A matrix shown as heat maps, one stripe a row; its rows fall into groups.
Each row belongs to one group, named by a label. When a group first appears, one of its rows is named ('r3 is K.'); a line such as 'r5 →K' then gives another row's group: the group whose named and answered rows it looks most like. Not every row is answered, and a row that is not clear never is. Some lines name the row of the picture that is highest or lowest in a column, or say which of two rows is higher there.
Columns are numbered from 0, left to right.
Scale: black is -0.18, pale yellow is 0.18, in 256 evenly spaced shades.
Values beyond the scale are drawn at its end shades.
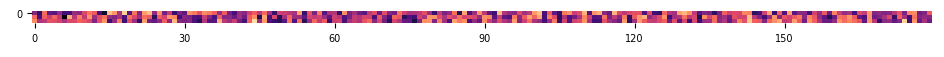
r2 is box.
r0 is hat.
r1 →box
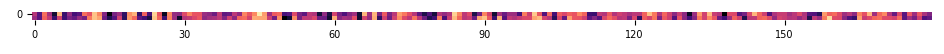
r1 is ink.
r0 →ink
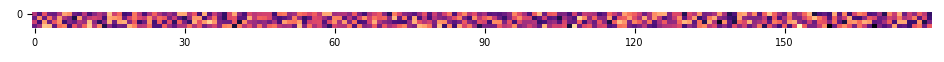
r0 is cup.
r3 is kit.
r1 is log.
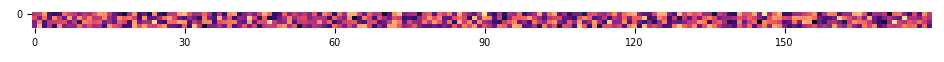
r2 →cup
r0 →cup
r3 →log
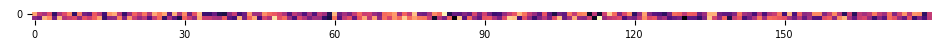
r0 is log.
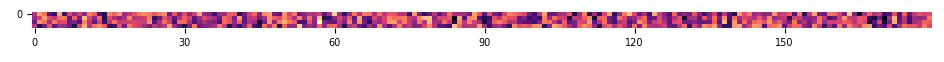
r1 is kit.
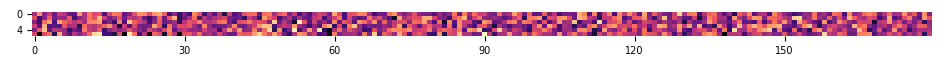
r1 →box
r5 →ink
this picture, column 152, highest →1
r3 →cup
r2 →ink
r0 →log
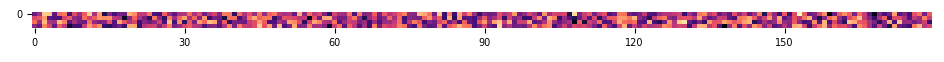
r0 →kit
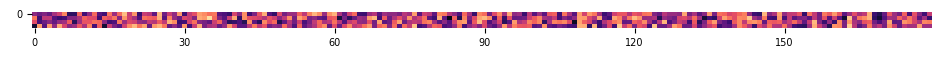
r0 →hat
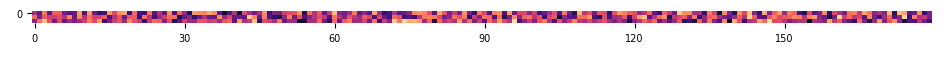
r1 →box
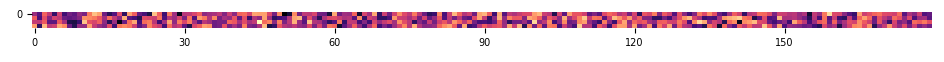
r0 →ink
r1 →hat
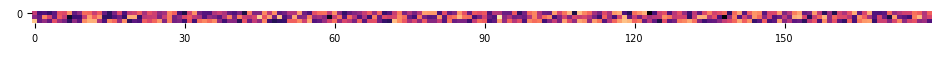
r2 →hat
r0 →box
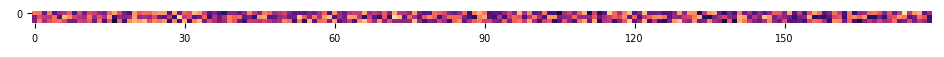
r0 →log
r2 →log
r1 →cup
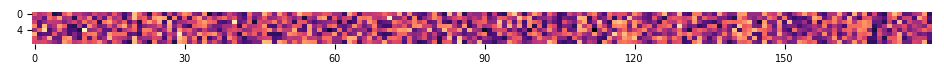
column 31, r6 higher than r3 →Yes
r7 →cup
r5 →hat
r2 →hat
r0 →cup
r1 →log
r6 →cup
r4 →kit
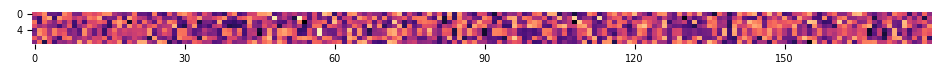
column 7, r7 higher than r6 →No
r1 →ink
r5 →kit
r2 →box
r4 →kit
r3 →box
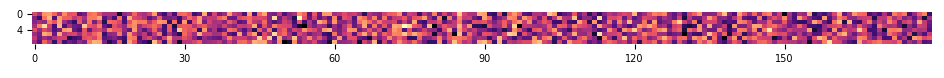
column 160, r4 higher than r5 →Yes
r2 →log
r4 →cup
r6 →kit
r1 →ink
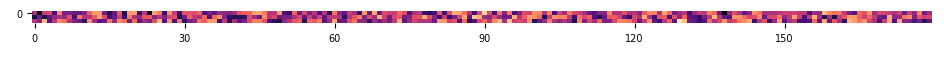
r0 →ink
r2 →hat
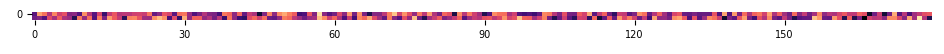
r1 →log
